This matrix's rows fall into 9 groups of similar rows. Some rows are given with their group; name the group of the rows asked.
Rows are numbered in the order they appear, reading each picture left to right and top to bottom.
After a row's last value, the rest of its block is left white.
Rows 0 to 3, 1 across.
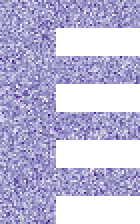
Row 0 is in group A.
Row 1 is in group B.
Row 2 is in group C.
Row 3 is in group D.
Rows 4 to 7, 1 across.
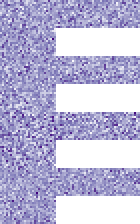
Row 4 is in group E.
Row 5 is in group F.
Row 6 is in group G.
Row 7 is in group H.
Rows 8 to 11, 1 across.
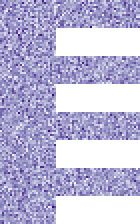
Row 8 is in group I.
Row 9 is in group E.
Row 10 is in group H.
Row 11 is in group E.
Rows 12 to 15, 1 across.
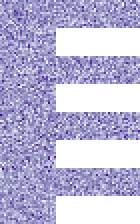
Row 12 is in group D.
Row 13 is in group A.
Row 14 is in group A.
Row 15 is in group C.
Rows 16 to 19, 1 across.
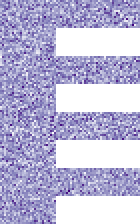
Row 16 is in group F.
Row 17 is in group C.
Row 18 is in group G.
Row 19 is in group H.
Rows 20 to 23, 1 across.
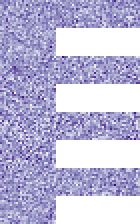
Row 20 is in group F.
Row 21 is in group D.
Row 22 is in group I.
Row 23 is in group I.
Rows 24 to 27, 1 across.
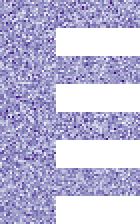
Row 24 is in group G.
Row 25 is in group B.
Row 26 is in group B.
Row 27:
B
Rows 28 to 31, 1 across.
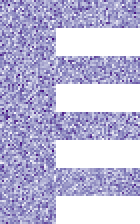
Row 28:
E
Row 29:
I
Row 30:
E
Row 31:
I
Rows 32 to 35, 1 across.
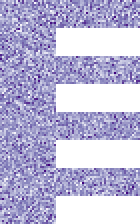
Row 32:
A
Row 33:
B
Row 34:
H
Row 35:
I
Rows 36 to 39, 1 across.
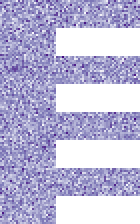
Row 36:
A
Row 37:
D
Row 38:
A
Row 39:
F
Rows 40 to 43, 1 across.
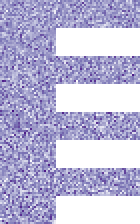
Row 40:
I
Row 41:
A
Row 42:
D
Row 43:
I
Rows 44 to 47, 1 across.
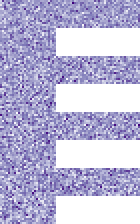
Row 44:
C
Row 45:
I
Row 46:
A
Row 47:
F
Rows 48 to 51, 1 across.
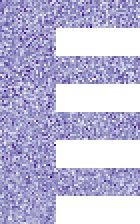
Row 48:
I
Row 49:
F
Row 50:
H
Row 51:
F
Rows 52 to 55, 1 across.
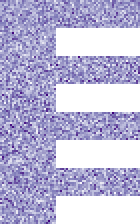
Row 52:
F
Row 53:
H
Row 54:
F
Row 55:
D
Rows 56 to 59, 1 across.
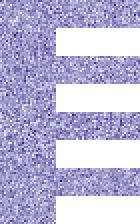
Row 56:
H
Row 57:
D
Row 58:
C
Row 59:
G
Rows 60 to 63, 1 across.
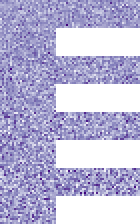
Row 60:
H
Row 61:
G
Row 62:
E
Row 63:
C
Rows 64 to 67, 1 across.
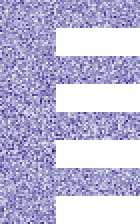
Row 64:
I
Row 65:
A
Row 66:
E
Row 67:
B
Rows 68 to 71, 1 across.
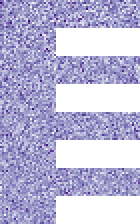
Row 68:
G
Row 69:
I
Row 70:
G
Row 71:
H
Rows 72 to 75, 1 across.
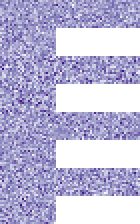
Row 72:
F
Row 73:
I
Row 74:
C
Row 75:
I
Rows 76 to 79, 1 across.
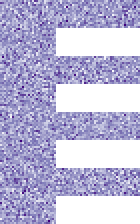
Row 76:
A
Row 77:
C
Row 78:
B
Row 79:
D
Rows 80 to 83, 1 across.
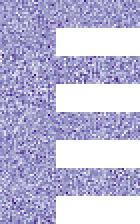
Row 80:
A
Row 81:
C
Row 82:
C
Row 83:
H
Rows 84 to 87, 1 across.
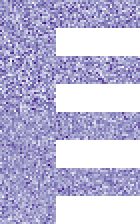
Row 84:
G
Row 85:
B
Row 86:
H
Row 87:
F
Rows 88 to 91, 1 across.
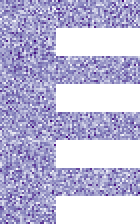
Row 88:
H
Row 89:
D
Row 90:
H
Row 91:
B
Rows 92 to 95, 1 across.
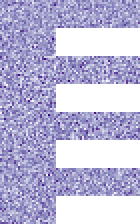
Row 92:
E
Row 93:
I
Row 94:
C
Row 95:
A
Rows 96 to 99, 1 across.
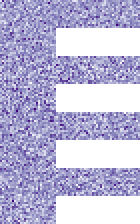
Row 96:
C
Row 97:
H
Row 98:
G
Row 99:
F
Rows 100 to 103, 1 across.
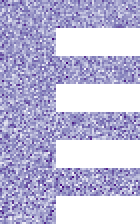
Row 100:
E
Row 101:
A
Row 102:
I
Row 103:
F
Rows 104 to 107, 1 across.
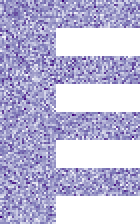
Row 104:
D
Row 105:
G
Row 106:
C
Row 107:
F
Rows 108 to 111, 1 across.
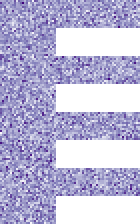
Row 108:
A
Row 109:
E
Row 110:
I
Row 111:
B
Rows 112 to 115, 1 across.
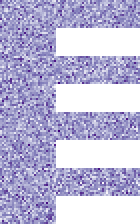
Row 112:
I
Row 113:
E
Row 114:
H
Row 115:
I
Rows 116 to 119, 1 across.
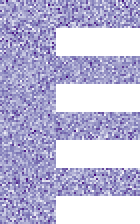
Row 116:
H
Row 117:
A
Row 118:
C
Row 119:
D
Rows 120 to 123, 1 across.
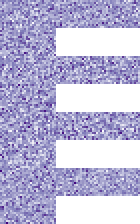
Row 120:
G
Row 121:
I
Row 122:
F
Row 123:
B
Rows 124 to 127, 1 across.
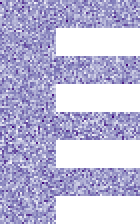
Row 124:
A
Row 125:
E
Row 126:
F
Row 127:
G
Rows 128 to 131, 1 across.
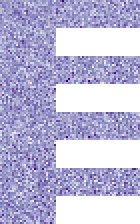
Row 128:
D
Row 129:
H
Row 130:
H
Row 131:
A
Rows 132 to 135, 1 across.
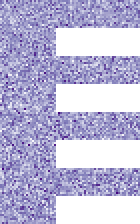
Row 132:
H
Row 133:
F
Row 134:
H
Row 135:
C
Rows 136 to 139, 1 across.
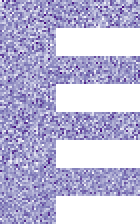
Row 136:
C
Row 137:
C
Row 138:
F
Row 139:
A
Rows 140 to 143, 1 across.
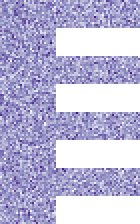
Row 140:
D
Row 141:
B
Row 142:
B
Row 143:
D
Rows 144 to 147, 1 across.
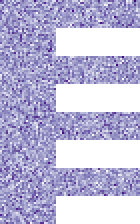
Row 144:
I
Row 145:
H
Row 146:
F
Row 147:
B
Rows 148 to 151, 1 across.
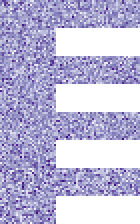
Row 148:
E
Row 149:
G
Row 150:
H
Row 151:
B
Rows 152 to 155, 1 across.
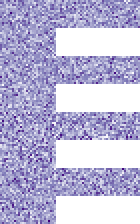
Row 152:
G
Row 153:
F
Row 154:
I
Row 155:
D
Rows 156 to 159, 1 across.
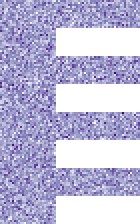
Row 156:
I
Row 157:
I
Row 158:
H
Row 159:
F
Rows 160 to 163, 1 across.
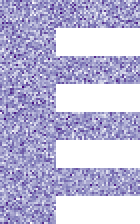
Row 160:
G
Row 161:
C
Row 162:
C
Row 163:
B
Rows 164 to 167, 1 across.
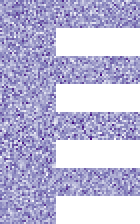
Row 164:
D
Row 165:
F
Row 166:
I
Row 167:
A
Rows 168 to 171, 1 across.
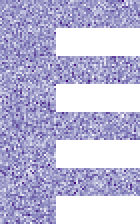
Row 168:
H
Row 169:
H
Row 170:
D
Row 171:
B
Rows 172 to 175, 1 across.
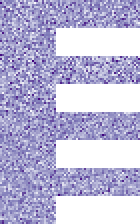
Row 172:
A
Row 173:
B
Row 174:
G
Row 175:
E
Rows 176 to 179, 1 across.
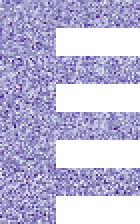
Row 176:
C
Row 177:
B
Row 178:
B
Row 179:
C
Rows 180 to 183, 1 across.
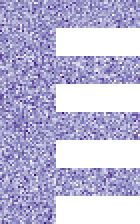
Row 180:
A
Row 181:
B
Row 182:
D
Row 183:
I
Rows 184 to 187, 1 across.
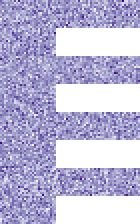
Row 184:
H
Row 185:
B
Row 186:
A
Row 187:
I
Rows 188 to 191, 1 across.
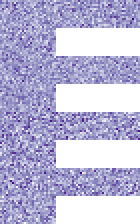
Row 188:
I
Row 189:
D
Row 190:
G
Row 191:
F
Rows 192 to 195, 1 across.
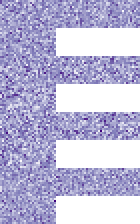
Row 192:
B
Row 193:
F
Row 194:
F
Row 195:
H
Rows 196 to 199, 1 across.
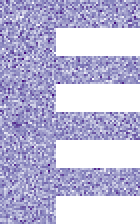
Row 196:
G
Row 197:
E
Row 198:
D
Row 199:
C
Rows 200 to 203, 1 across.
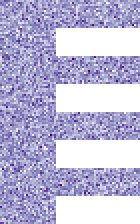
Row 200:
B
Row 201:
C
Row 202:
G
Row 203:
C
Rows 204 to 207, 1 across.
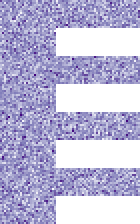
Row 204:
H
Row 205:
C
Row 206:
E
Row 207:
G
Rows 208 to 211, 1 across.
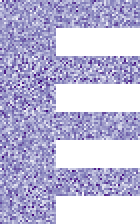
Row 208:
C
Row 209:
A
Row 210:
E
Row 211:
C
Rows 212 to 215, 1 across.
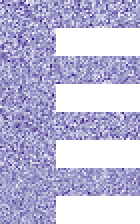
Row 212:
E
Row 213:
E
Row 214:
D
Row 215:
H
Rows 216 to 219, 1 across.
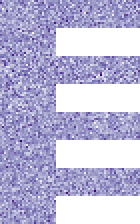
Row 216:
A
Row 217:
F
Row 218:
B
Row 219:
H
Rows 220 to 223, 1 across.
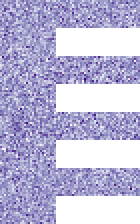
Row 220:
F
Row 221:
C
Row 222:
D
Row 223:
B
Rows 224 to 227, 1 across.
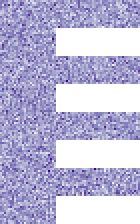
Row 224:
E
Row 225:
H
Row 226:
I
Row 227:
C
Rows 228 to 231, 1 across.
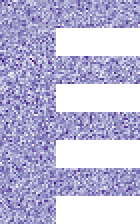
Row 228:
E
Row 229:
B
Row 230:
A
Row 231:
G
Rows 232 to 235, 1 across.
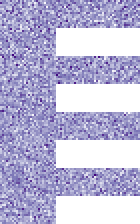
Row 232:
A
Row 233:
C
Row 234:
G
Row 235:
D
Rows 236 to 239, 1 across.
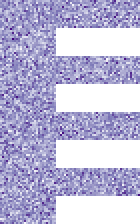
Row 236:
F
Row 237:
B
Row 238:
F
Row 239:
A
